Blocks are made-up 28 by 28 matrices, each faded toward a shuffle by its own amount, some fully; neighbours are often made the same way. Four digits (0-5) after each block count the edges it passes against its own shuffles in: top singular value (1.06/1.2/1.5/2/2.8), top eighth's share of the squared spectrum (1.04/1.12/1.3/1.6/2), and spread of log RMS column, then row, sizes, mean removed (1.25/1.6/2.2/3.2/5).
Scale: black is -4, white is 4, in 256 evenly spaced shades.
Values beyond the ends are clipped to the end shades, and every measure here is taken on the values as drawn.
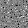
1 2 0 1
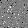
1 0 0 0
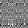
3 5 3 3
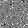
2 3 0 1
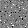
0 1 0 0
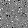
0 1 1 0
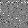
3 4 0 1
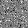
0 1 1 0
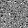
2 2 0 0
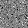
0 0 0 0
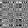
4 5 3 3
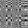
4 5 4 3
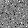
0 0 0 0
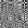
4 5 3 3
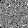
0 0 0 0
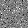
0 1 0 0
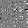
3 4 1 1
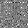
3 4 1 1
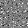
2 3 0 1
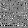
3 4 1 2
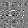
3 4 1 2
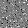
0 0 0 0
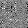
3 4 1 1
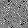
2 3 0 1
